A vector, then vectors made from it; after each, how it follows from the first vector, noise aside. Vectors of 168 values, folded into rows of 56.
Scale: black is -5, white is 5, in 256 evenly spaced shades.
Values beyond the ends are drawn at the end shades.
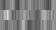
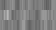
shrunk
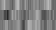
negated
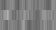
shrunk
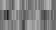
negated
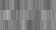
shrunk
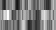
scaled up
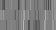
partly zeroed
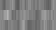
shrunk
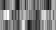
scaled up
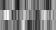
scaled up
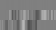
partly zeroed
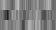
negated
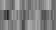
negated
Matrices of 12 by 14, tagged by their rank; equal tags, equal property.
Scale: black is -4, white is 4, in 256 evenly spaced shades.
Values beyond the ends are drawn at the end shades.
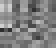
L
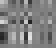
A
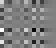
A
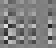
A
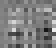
L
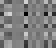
A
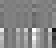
A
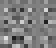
L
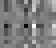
L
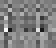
L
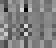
L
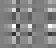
A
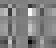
A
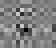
L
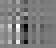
A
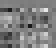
L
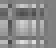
A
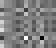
L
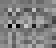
L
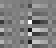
A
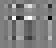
A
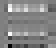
A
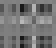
A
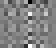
L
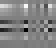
A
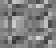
L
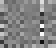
L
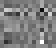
L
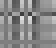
A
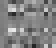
L
